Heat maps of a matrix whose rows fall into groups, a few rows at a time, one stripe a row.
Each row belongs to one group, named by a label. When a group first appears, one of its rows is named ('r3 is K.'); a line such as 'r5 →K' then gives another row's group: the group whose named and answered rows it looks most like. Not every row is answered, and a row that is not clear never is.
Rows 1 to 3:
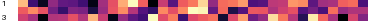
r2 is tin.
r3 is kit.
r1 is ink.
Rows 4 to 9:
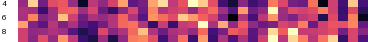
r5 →kit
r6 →kit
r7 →ink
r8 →ink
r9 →ink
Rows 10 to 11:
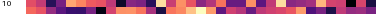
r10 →kit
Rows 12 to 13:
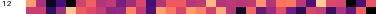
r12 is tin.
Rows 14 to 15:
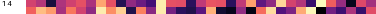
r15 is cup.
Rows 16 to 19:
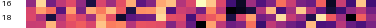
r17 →cup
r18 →kit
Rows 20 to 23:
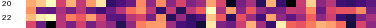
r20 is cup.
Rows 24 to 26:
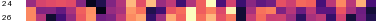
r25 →tin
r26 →tin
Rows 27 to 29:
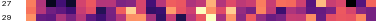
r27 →tin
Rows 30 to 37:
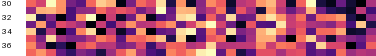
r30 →cup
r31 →cup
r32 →tin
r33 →kit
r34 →tin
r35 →cup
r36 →tin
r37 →tin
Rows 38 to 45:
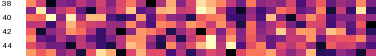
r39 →kit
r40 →cup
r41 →kit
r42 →ink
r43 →ink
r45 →cup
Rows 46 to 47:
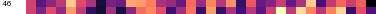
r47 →ink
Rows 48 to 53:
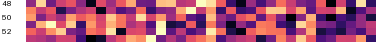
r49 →tin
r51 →cup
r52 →cup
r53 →ink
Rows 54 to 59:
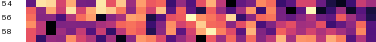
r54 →cup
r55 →cup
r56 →tin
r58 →kit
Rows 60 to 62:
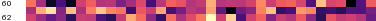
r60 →tin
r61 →cup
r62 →tin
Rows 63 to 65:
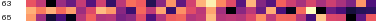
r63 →kit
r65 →tin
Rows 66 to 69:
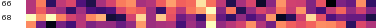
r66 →kit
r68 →cup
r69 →ink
